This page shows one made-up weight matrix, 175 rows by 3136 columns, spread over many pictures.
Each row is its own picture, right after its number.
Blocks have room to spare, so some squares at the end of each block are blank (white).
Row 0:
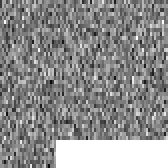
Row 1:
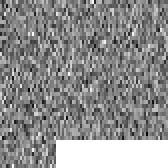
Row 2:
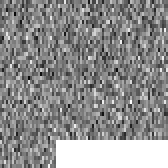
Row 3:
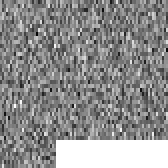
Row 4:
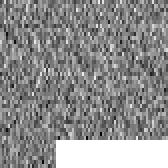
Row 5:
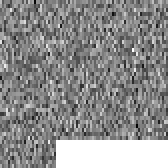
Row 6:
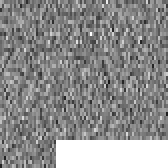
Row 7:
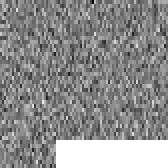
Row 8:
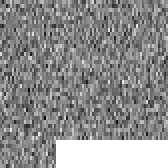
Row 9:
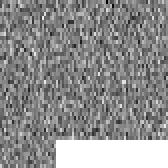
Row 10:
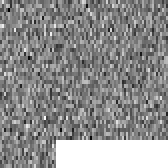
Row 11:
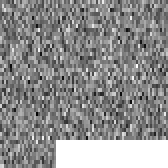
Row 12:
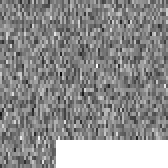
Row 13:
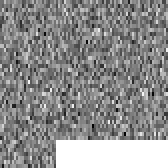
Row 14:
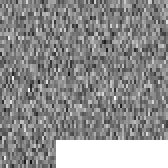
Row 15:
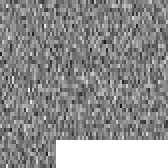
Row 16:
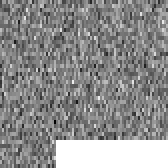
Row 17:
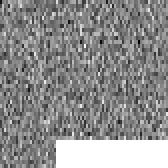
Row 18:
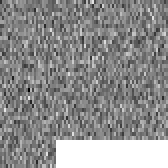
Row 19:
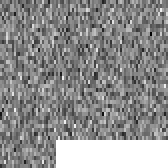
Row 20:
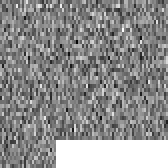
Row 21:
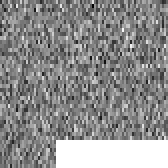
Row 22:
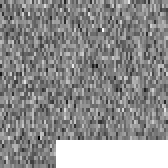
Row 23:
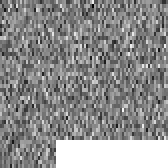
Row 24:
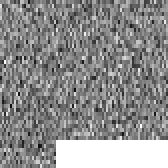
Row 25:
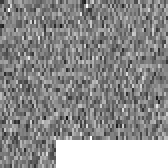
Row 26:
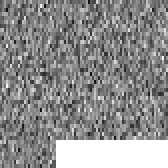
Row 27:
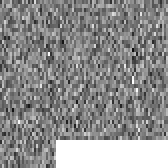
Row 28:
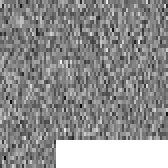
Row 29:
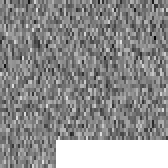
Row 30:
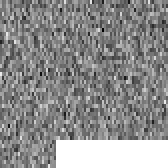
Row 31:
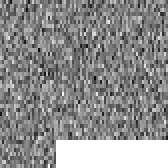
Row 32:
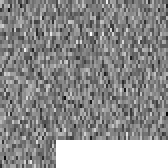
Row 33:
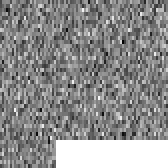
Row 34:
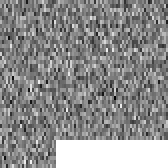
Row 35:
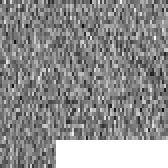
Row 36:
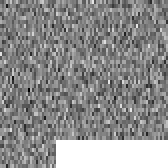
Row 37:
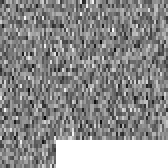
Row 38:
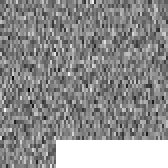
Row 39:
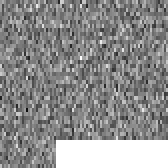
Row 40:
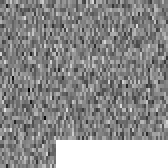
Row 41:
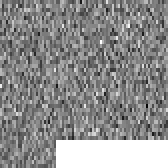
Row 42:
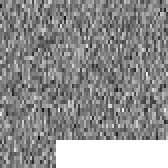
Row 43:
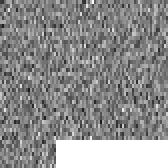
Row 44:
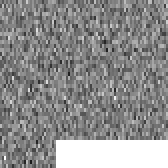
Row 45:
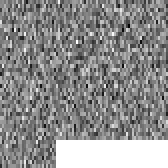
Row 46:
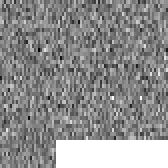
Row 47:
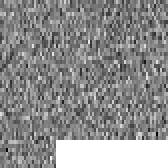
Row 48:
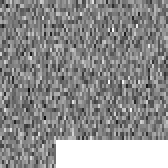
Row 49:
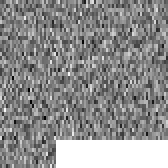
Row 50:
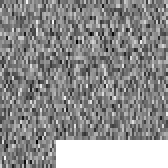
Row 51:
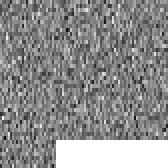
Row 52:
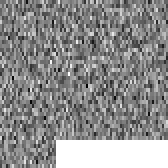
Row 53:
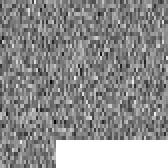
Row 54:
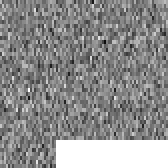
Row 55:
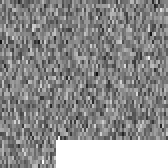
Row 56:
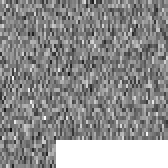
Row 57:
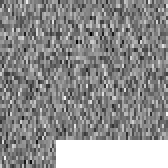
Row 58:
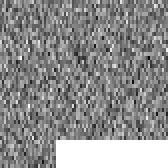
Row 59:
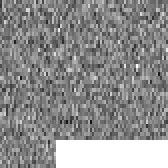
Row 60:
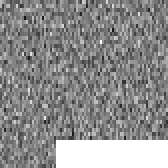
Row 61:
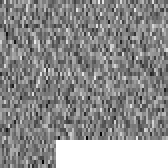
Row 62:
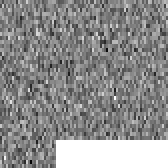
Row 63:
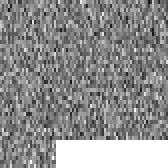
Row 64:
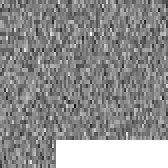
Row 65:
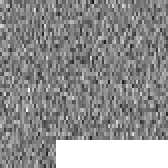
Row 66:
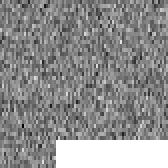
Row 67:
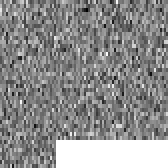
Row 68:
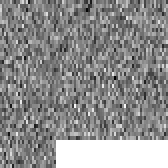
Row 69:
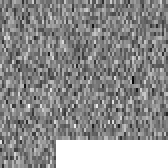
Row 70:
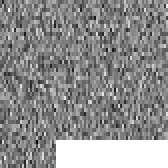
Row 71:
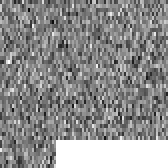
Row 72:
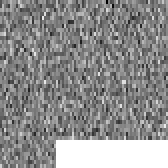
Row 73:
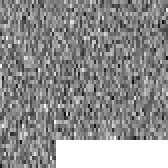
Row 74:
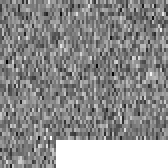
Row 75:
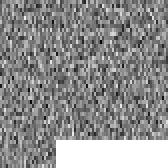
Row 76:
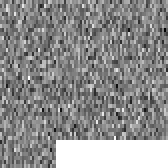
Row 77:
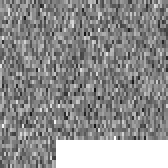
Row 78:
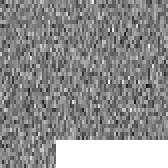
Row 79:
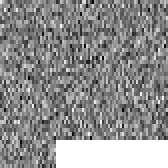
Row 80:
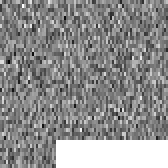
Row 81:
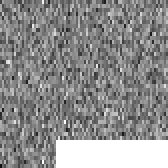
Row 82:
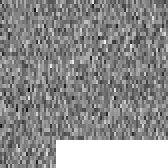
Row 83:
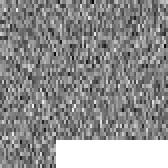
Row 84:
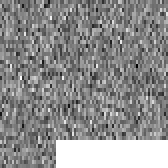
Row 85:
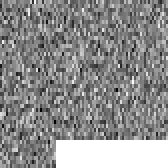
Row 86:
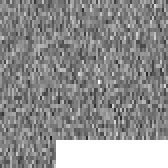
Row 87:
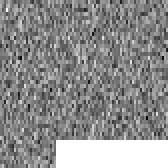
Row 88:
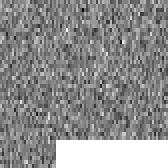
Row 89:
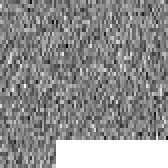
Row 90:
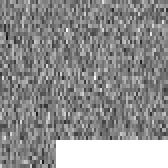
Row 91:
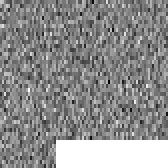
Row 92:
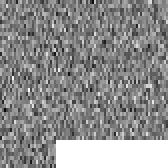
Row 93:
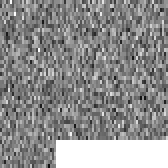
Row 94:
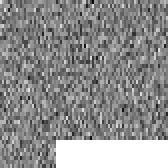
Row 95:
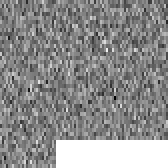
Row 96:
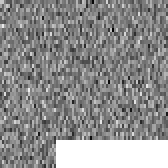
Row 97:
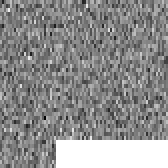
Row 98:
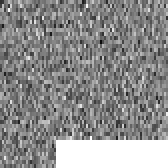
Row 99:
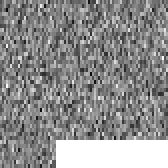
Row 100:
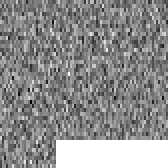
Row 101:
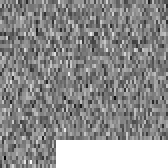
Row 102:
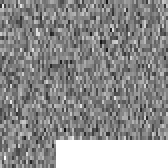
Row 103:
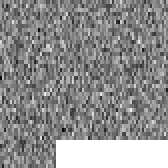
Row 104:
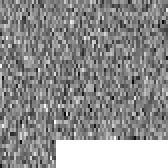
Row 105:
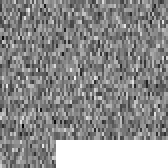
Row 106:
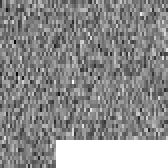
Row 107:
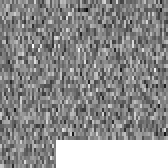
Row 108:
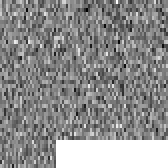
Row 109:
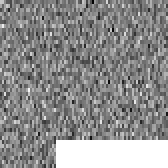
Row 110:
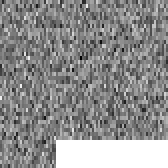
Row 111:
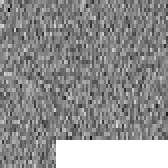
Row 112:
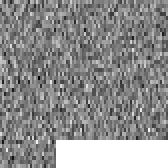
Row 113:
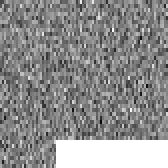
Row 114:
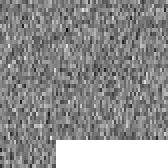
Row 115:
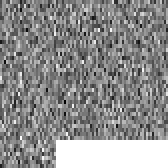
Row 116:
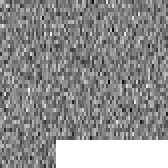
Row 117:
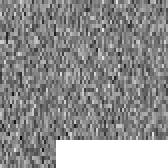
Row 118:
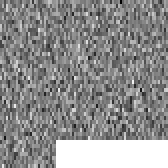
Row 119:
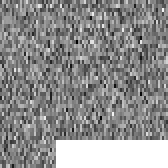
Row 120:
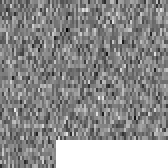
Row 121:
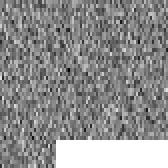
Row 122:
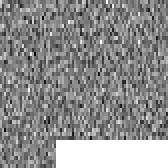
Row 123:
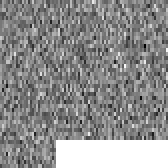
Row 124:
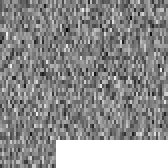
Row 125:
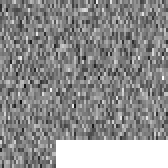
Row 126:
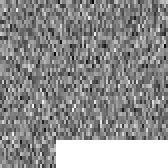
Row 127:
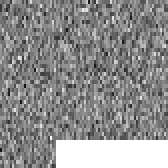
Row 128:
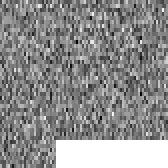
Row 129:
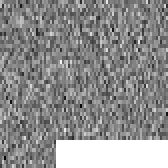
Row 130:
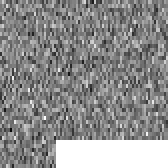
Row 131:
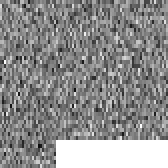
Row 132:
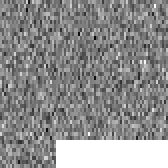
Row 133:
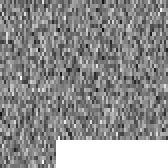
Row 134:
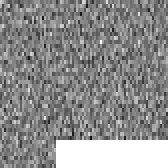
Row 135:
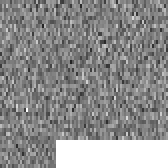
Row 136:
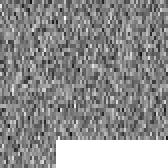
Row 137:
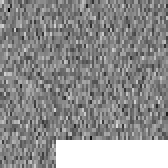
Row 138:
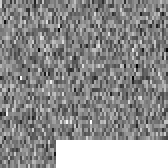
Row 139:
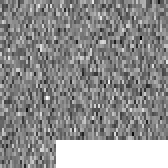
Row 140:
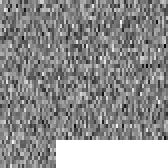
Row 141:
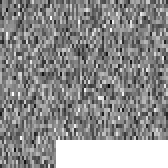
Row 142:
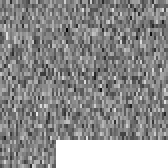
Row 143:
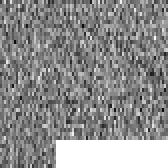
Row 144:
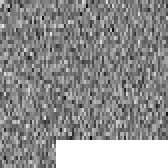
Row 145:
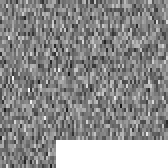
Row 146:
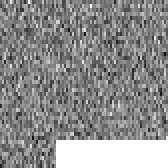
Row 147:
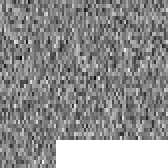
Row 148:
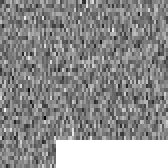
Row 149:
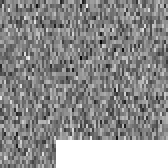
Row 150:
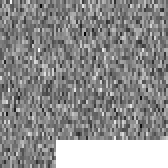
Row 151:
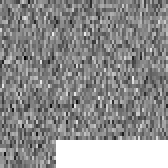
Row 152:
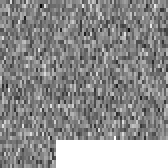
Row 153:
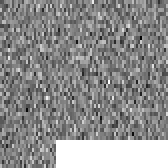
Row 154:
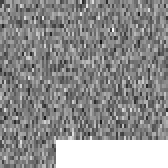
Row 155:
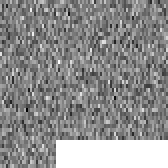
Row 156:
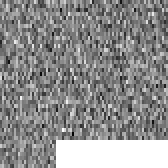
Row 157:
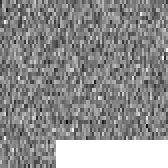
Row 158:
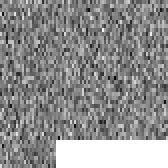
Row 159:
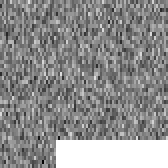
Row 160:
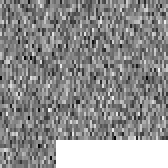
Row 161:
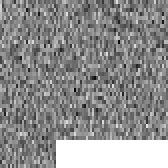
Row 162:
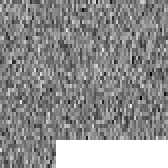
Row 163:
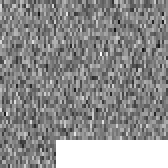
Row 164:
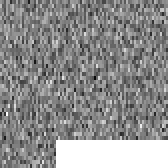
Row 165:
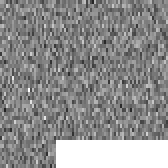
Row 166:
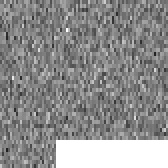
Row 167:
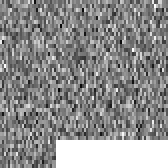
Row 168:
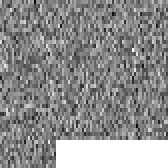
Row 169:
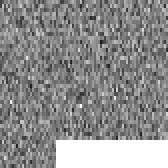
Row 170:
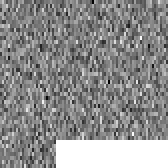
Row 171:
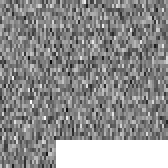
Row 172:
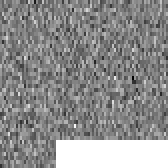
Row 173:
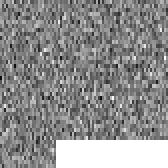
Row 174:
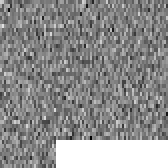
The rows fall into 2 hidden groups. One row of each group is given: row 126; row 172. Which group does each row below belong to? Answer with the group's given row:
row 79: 126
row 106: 172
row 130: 126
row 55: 172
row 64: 126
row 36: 126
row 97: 126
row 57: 126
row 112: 172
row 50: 126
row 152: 172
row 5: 172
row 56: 126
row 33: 172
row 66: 172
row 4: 172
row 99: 172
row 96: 126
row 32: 126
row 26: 172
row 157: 172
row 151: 172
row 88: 172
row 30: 172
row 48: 126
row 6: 126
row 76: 172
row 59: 172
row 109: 126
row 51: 172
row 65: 126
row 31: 172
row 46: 172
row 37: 126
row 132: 172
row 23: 126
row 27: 172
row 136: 172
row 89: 172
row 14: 126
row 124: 172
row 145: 126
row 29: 172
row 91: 126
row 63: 126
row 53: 172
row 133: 172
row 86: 172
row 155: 126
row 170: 126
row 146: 172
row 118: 172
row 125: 172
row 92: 126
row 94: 126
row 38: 126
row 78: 126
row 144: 126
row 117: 172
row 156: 172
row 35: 172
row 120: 172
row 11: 172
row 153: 126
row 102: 126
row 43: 126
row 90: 172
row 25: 126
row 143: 172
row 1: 126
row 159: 172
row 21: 126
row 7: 126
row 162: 172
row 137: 126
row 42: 172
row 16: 172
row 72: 126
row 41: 126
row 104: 172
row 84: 172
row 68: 172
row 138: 172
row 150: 172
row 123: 172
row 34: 126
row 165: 126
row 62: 126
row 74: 172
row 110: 126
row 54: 126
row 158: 172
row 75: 126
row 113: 126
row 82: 126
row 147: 172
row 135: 126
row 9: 126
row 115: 172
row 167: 172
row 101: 126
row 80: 172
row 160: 172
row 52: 126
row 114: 172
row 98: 126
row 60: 126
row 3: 172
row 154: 126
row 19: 172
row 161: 172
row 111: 126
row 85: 172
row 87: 172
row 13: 172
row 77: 172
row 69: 172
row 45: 126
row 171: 126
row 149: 126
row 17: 126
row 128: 126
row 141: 172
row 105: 172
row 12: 172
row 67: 172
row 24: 172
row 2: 172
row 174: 126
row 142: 172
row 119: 126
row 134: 126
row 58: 172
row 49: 126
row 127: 172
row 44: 126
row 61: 172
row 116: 126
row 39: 126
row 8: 126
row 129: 126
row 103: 172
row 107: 172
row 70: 126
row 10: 126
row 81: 172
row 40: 126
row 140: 126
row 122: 126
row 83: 126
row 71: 172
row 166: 172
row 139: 126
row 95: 126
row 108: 172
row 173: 172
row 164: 172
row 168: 172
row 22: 172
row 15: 126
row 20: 126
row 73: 172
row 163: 172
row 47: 172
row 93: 172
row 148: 126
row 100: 126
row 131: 172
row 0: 172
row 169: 126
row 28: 126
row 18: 126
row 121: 172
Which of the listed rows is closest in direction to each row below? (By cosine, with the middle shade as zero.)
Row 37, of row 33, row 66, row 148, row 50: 148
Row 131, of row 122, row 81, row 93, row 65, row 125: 81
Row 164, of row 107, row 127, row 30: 30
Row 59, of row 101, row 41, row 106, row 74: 106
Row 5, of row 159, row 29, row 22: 159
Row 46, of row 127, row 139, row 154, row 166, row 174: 127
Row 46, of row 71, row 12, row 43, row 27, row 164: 164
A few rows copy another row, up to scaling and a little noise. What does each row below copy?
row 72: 9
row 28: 129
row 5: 168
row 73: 104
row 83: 126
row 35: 143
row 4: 61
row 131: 24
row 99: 26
